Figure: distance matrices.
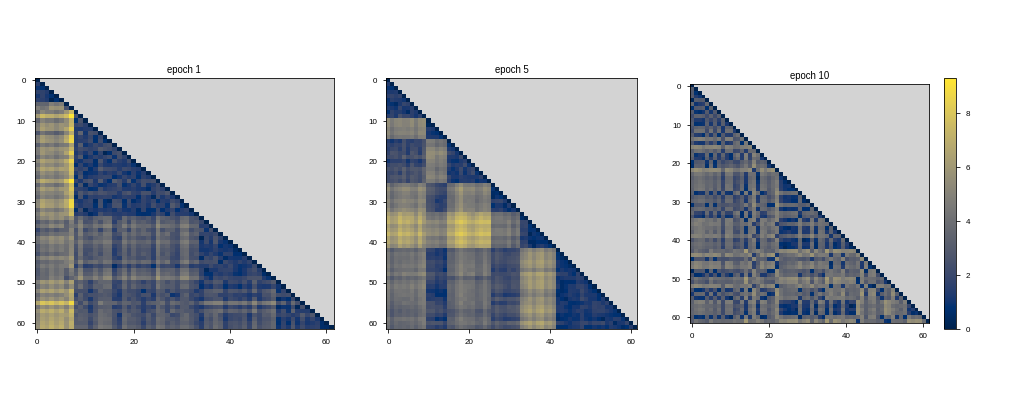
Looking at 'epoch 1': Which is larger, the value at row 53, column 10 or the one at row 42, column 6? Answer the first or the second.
the second
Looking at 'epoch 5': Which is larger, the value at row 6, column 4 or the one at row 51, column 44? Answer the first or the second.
the first
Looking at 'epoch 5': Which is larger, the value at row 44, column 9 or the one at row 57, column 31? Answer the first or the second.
the first
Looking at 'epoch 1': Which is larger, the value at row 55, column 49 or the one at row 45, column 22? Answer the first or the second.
the first
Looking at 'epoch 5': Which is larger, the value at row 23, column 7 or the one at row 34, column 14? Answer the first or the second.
the second
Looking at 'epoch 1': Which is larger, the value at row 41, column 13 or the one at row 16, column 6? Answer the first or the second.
the second
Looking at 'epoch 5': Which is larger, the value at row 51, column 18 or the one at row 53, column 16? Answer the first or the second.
the first
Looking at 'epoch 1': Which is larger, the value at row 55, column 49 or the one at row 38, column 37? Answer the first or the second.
the first
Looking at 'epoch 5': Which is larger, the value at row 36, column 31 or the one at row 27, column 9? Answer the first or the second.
the second
